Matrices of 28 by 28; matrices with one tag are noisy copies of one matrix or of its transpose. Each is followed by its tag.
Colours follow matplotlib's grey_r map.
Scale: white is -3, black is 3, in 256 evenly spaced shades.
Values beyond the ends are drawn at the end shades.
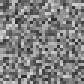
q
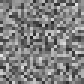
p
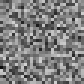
p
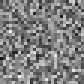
p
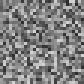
p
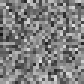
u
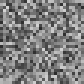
u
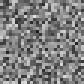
q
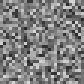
p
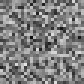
p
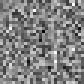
p
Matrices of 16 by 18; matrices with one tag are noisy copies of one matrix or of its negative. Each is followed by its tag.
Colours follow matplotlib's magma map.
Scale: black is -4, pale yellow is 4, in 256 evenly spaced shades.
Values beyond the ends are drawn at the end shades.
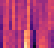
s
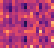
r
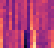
s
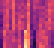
s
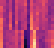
s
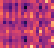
r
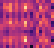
r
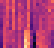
s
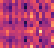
r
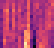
s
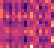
r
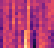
s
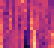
s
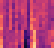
s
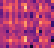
r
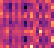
r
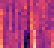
s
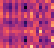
r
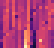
s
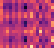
r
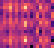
r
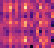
r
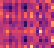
r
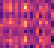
r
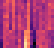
s
